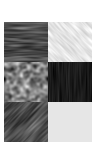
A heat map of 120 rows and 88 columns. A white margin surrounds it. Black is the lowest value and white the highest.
The table splits into 3 rows of 2 panels. Panel 1,1: low, streaked across. Panel 1,2: very high, slanting down to the right, faint in contrast. Panel 2,1: middling, blotchy, strong in contrast. Panel 2,2: very low, streaked downward, faint in contrast. Panel 3,1: low, slanting up to the right. Panel 3,2: very high, flat.
